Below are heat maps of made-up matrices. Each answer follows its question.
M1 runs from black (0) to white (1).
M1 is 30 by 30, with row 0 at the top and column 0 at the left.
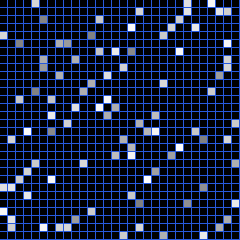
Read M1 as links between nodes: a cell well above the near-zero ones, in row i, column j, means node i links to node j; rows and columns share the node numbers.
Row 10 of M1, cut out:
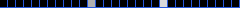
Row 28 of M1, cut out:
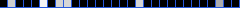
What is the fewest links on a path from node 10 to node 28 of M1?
5
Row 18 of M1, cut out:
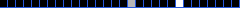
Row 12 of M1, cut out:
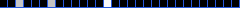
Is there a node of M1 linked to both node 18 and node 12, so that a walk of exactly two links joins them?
no
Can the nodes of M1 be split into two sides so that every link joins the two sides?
no
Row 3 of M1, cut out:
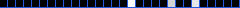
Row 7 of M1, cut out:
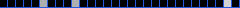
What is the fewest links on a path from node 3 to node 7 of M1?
6
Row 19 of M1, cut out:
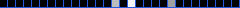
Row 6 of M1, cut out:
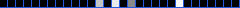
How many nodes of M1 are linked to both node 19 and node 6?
2
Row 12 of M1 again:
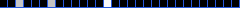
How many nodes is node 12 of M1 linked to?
3
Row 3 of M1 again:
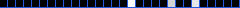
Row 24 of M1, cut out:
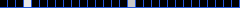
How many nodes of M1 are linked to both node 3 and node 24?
1
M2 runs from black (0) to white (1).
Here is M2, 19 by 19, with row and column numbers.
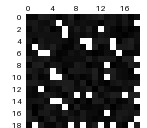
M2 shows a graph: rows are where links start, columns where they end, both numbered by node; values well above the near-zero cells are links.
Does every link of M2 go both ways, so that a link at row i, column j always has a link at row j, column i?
yes
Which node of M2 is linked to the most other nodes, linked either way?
node 18
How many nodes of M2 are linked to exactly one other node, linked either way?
6
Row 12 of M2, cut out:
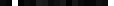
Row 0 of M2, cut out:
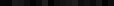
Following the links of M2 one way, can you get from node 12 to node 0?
no
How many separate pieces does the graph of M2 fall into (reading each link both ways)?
3
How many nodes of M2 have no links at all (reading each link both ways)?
2
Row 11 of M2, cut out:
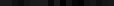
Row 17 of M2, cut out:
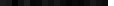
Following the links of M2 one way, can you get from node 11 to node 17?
no
